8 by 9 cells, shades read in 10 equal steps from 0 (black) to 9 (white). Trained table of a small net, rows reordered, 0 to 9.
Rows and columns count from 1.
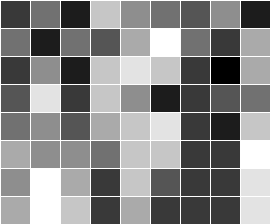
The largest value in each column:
6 9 7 7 8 9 4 5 9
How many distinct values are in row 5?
8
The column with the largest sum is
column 5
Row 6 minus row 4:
3 -3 3 -3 2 6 0 -1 5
